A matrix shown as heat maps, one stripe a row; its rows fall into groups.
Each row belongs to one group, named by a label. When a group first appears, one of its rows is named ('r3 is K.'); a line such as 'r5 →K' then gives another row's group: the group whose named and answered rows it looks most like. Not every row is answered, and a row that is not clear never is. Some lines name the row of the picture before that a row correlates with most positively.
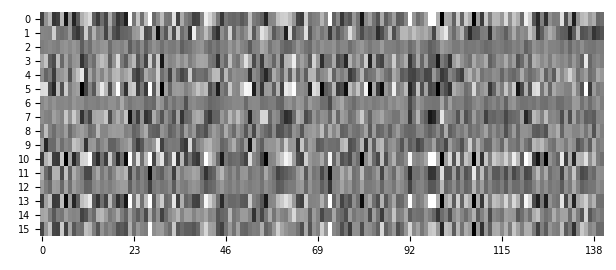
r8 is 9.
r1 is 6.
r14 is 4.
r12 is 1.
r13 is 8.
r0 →8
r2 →1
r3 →4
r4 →9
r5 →4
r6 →1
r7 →1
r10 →8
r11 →1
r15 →8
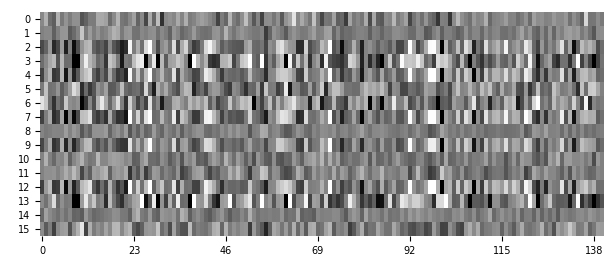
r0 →4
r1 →9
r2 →8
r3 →6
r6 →4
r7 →8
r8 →1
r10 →9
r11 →1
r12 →8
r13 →6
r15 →9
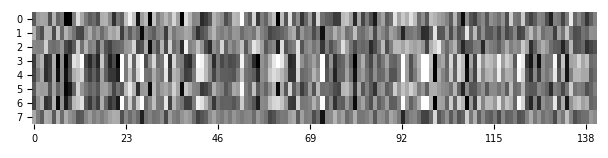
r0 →6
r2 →6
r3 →8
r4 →8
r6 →8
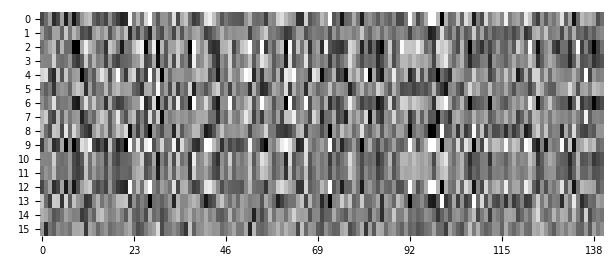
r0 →8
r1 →1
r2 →6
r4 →4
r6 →6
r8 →1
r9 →8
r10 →6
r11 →6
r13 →1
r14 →4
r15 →9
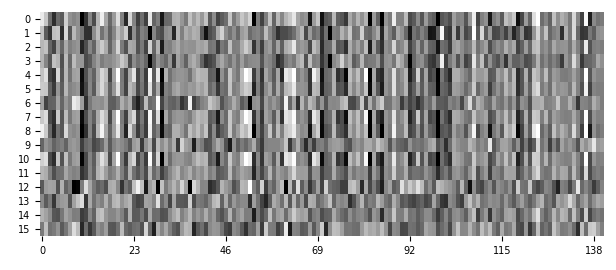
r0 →4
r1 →1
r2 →4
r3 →1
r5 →4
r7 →4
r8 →4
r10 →4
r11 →4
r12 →6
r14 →4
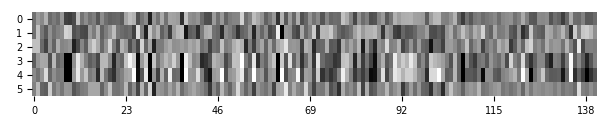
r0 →6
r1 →9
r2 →4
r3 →6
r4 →6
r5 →4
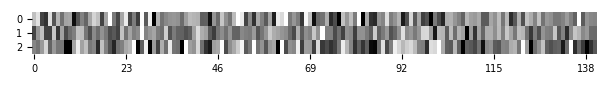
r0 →4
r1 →8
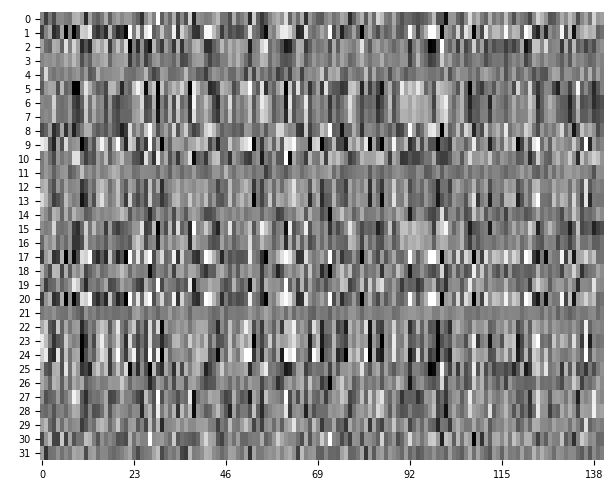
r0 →9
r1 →8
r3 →1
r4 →9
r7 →6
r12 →4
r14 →1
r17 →8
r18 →1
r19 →9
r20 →8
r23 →4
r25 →1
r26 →1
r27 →9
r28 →9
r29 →4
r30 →8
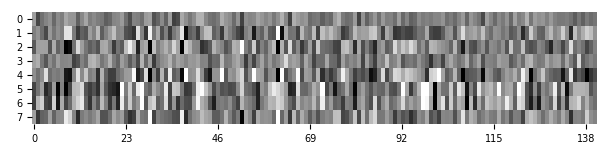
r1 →9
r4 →6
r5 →8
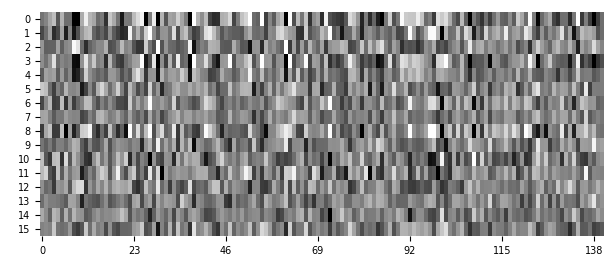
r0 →6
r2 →9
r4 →6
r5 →4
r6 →8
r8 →8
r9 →9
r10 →1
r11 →4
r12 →9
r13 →9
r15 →6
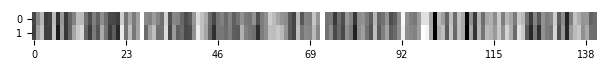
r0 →8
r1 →8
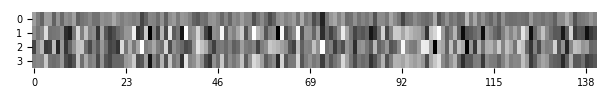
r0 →1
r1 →6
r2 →8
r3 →6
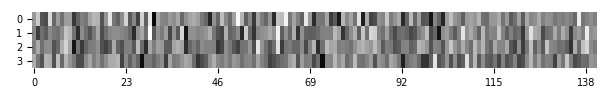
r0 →4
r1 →9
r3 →1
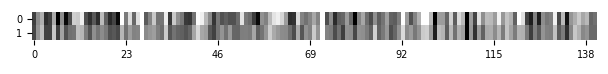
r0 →8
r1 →8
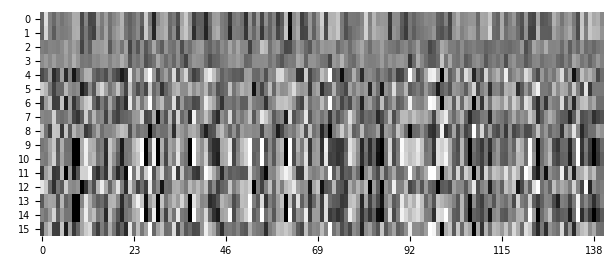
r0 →9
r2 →1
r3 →1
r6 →8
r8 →1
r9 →6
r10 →6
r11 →8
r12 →4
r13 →6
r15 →8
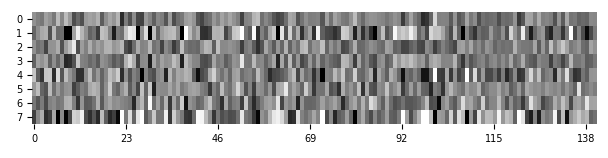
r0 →1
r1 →6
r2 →9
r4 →1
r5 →4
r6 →9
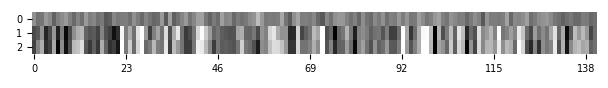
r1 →8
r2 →8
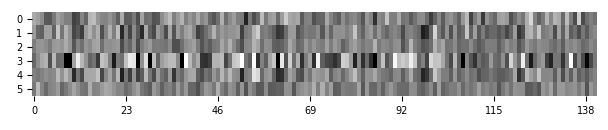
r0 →4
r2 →1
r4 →1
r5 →9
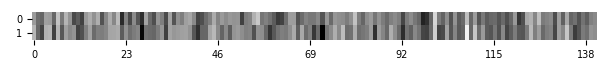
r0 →1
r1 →1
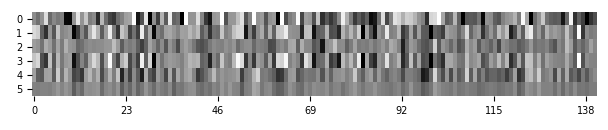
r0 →6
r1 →4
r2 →1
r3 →4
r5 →1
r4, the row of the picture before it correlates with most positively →0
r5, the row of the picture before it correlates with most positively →0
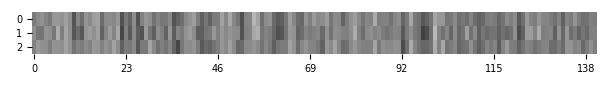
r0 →1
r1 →1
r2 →1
